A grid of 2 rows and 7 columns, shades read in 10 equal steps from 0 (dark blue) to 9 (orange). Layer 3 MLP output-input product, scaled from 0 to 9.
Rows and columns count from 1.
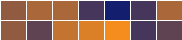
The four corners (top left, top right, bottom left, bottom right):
5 6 5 3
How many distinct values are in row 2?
6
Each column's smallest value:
5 3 6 2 0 2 3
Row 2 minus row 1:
0 -3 1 6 9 0 -3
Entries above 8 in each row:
0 1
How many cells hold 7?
1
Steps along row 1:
up same down down up up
